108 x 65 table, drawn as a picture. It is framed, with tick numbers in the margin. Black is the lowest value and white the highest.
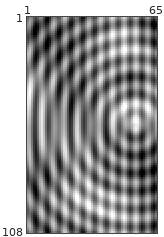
Lone odd cells: none. Slope: none. Stripes: upright, repeating 11 times. Rings: centred on the middle right. Average level on the scale: 50%.
